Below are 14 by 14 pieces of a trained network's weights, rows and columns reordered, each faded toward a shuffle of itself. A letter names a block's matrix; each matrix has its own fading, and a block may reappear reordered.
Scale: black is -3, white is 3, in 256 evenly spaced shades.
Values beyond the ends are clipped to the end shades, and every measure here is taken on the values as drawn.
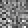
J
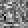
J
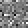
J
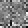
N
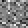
N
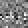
N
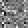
N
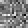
J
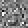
N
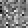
J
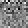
N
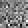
J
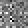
N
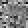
J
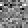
N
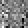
J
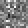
J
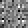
J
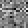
N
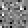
N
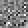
N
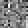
J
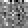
N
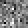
J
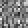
J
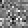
J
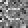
N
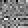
N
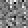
J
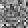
J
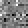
N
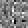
J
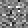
N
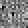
N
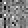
J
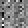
J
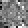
N
